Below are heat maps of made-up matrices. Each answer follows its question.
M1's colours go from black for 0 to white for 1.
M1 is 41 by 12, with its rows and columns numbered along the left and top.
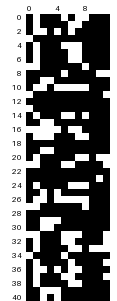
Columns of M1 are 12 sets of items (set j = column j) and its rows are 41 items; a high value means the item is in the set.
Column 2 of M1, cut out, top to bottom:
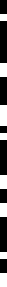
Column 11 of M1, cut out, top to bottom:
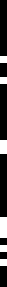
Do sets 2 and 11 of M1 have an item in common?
no
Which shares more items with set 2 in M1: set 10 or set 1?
set 1
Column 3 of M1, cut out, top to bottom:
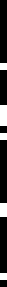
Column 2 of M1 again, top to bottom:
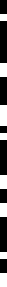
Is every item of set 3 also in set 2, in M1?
yes
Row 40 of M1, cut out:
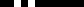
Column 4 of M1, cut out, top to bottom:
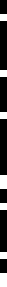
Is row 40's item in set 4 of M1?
yes
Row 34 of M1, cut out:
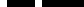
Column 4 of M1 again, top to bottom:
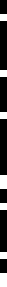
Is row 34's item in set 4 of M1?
no
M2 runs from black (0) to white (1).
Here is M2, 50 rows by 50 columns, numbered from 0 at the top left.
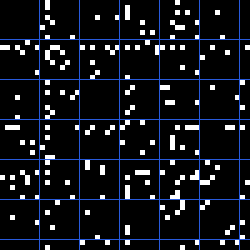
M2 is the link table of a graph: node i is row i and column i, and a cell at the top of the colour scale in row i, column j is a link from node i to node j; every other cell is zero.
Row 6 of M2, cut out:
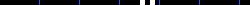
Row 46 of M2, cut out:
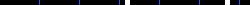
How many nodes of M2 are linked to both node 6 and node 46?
0
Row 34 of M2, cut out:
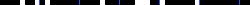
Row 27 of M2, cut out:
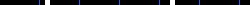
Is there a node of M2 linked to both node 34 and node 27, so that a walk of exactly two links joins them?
yes
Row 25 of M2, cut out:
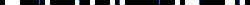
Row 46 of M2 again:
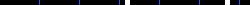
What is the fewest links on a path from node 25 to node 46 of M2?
1
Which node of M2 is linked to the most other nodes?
node 9
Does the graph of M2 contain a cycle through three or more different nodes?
yes
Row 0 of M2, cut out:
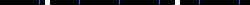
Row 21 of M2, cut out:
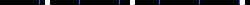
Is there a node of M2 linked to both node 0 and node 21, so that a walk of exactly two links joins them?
yes
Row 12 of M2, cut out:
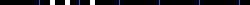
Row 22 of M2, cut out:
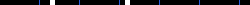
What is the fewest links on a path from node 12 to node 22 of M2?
2
